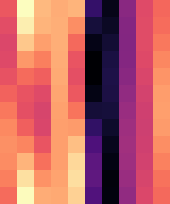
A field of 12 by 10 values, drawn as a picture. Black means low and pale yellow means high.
Streaks run downward. On average the colour sits 60% of the way up the scale. The middle left is the smoothest part.
